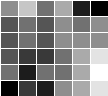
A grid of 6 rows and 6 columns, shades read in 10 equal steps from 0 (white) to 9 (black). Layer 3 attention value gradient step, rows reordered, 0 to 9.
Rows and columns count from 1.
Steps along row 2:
down up down up down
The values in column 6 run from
0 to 9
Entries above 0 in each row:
6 6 6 6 5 6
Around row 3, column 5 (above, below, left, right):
5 3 4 4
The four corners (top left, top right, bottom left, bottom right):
4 9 9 1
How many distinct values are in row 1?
6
